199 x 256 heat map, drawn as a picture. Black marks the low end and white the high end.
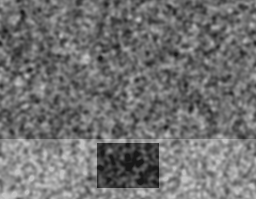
No regular stripes run through it. The bottom part is higher, past a seam about 70% of the way down. The values follow a bell shape. In the bottom middle lies a patch that is lower than the rest.
